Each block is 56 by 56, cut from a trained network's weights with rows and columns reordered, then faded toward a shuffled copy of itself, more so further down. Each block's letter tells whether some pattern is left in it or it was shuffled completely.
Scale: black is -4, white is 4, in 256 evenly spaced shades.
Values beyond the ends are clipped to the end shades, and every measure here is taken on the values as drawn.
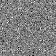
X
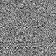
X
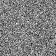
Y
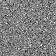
Y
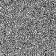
X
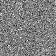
Y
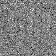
X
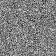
Y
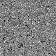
Y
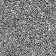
Y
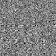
X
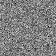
Y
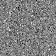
Y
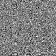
X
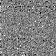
X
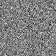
Y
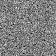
Y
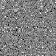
X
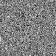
X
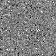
X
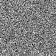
Y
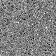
Y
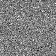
Y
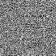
X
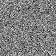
Y
